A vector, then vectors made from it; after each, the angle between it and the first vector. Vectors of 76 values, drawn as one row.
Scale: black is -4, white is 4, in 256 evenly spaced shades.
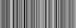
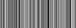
orthogonal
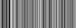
partly aligned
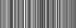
nearly opposite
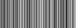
partly aligned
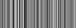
partly aligned
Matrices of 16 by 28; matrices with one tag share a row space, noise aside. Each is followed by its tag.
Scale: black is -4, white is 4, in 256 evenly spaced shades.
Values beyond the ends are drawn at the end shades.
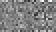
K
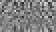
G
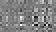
K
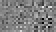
K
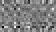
G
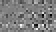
K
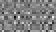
G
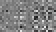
K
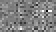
K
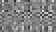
G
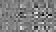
K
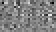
G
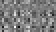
G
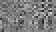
K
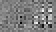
K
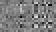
K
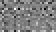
G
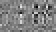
K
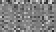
G
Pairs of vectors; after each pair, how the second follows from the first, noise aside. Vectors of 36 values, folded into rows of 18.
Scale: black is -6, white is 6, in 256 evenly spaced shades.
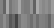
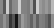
scaled up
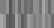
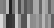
scaled up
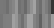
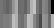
scaled up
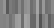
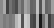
scaled up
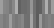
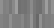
shrunk
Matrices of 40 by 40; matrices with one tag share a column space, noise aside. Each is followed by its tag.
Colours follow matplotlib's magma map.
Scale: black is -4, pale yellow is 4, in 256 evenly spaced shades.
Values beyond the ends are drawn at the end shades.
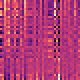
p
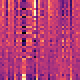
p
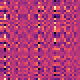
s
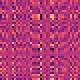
s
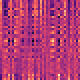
p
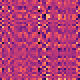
s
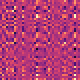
s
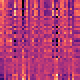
p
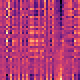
p
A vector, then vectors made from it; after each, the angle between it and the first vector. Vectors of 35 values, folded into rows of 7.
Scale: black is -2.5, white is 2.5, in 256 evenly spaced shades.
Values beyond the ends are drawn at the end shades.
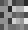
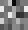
partly aligned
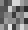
partly opposed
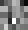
partly aligned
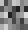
partly opposed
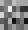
nearly opposite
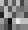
partly aligned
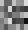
nearly opposite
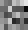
nearly opposite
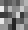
orthogonal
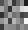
nearly parallel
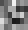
partly opposed
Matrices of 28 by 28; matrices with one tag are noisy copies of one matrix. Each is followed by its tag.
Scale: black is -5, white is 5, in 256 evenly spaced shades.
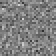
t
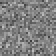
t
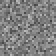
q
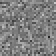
t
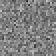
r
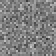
r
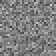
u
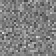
r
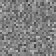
r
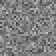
u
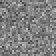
t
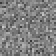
t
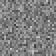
r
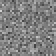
r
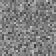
r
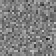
r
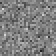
t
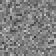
q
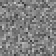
t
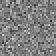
q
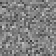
t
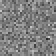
r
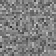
u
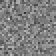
q
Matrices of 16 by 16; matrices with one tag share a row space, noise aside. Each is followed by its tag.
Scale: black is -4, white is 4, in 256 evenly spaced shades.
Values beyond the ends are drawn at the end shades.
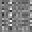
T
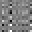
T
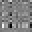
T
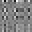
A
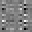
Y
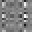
Y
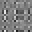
A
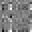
T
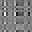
A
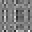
A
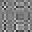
A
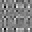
A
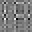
A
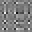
A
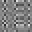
A
